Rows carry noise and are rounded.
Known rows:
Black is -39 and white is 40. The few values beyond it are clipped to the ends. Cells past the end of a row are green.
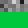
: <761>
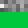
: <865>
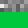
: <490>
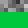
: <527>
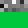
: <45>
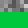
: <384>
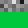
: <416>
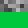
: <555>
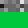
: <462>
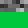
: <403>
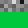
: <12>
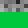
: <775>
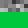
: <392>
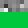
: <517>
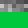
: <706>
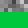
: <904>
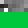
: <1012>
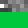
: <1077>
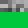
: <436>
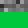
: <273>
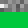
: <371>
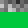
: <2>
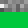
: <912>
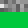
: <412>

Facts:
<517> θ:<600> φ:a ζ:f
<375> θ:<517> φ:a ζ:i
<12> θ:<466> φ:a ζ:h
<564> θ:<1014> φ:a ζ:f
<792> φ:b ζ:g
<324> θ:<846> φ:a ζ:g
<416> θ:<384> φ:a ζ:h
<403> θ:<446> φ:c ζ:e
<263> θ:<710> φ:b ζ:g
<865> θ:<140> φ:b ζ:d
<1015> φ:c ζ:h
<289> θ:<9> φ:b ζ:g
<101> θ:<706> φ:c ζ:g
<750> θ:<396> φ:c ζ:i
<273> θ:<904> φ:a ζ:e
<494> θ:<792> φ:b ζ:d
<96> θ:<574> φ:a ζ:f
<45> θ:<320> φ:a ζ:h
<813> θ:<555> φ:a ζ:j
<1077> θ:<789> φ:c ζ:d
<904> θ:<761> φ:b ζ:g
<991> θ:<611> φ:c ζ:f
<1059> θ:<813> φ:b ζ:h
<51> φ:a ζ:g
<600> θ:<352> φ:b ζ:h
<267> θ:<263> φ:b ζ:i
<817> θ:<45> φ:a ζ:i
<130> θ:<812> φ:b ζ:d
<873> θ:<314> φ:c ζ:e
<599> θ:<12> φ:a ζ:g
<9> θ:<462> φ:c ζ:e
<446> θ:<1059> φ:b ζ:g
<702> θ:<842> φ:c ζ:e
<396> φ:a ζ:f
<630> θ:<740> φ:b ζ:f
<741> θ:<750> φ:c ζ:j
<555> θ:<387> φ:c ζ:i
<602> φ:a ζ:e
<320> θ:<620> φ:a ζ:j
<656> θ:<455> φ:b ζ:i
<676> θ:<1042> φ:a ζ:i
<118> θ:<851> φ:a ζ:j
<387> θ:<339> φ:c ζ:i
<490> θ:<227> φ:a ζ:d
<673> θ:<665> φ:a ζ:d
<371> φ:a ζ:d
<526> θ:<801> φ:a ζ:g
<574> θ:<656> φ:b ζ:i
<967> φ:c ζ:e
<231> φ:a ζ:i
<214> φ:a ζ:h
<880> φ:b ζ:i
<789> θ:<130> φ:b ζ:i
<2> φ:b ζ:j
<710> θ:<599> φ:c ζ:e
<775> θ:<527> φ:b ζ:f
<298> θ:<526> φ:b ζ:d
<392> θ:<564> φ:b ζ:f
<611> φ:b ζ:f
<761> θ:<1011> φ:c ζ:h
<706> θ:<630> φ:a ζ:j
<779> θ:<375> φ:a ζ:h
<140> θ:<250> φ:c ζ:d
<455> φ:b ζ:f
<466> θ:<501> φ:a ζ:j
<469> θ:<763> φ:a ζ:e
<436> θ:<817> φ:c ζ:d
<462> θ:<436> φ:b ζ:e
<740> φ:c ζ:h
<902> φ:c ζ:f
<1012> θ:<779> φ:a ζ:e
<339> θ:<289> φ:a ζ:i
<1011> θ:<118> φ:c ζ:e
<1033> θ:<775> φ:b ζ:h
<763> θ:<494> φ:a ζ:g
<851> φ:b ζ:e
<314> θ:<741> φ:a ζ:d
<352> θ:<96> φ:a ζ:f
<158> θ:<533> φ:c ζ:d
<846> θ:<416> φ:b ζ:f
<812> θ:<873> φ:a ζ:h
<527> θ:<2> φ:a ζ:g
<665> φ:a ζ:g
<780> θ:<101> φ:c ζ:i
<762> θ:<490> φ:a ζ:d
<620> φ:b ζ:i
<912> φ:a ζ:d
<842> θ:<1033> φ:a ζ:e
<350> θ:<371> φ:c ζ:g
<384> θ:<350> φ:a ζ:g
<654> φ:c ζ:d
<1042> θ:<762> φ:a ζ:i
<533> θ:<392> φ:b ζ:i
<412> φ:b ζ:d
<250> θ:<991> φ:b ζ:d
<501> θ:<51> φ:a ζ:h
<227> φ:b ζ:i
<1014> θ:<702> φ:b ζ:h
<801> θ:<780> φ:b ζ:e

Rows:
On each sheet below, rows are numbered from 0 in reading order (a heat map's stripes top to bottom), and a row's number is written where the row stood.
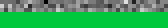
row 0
<813>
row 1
<842>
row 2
<846>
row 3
<851>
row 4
<812>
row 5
<396>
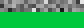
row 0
<817>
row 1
<375>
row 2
<1059>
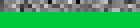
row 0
<750>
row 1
<1014>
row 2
<501>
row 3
<267>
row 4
<564>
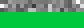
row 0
<314>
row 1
<455>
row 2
<289>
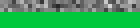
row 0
<792>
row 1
<533>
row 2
<710>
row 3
<526>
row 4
<387>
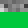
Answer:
<630>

